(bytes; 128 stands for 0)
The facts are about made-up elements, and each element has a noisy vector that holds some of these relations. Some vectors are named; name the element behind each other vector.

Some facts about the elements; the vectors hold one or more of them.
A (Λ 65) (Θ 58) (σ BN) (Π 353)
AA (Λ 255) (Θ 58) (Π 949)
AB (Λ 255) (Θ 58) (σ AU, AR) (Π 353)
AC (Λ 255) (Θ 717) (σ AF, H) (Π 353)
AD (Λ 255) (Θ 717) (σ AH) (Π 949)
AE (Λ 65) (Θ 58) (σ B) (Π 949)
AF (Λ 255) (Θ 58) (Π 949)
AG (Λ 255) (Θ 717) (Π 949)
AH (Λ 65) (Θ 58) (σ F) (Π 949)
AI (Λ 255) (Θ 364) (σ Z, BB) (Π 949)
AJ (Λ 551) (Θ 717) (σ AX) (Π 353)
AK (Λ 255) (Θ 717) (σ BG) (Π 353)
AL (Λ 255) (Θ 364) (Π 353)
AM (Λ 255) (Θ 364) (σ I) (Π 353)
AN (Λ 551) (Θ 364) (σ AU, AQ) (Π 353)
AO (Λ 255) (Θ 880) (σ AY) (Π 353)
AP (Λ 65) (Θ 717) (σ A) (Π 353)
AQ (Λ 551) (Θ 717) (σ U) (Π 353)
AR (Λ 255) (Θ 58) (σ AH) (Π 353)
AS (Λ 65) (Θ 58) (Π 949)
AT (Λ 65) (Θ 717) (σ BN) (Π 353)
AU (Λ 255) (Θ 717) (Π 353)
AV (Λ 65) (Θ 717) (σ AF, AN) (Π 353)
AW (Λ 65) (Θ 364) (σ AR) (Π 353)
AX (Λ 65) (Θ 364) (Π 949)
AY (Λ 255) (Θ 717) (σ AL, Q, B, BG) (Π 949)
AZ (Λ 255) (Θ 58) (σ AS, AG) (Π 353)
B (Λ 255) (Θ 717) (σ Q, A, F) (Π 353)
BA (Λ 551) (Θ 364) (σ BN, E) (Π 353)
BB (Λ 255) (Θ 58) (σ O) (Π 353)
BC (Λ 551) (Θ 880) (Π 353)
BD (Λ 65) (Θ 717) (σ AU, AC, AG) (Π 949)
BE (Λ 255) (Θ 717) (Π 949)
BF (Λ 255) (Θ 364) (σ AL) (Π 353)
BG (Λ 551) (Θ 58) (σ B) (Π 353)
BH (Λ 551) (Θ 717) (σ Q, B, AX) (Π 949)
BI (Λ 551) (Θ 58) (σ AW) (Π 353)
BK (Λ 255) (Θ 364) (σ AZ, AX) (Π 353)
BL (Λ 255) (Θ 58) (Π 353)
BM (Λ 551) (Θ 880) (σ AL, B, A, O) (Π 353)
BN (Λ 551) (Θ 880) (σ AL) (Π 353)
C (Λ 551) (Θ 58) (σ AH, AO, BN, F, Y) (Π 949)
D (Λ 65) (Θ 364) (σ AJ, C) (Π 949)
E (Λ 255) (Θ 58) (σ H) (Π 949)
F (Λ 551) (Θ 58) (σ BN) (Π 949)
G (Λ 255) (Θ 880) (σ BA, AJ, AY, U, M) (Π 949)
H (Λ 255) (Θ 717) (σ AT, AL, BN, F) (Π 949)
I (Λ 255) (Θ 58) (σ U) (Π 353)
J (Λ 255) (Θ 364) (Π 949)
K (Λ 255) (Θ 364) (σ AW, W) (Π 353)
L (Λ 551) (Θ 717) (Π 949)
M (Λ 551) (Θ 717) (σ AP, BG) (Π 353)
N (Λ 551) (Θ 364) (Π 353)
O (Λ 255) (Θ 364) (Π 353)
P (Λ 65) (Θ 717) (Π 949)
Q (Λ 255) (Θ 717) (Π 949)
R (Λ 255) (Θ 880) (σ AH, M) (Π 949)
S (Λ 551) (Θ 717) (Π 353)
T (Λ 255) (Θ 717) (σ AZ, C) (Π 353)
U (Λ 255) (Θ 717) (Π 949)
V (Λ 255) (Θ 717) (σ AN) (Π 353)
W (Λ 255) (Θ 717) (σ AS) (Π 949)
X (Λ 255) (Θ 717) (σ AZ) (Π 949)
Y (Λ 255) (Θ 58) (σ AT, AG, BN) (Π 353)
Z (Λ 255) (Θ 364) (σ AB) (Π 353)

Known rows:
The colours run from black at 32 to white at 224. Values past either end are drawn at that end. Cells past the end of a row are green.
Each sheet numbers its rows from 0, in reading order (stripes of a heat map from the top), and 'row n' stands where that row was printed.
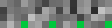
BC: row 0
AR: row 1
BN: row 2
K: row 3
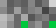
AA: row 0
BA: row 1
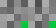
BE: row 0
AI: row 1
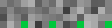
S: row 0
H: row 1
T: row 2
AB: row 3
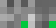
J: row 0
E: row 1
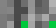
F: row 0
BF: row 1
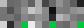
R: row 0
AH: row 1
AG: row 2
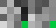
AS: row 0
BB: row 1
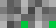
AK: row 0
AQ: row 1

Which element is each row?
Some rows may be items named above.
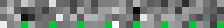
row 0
AP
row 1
BM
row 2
AL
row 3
Z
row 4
AE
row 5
AF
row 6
AZ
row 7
C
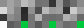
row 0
D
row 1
W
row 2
K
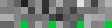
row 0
AG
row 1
BN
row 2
BM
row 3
AM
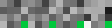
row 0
AO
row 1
AO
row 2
W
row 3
BD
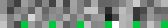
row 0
Y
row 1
U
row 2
AI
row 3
AX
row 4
AV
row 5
AQ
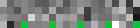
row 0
AY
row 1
O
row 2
AC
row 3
BC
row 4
A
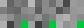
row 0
H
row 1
AD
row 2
V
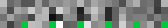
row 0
X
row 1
AW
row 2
D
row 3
P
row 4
AN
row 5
BG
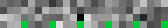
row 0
AU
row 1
W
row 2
AT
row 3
I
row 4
B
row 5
BH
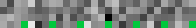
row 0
V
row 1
G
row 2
L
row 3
AT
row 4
X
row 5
BI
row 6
AQ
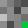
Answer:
Q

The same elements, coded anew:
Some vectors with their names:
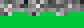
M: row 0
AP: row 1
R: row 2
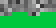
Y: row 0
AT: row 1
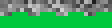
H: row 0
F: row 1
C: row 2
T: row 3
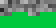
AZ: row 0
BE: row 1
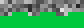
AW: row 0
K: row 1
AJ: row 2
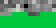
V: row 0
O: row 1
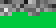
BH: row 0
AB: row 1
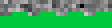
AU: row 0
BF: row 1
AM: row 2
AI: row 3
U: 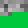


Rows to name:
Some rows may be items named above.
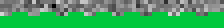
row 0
AI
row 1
V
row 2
AW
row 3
AA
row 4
BF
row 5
B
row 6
P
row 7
Q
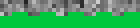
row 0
AK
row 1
O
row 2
G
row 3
AX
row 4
E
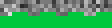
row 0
BC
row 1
AO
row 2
AO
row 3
BD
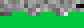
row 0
O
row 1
AF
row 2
AN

